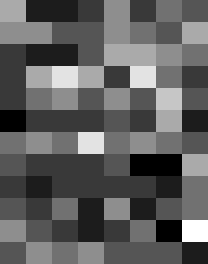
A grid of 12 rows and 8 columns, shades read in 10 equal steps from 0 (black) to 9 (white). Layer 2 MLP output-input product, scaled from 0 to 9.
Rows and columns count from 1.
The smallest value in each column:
0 1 1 1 2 0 0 1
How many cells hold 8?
3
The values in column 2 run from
1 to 6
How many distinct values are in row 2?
4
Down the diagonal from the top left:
6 5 1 6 5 2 4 6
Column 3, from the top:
1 3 1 8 5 2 4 2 2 4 2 4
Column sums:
37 37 38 38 45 40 40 46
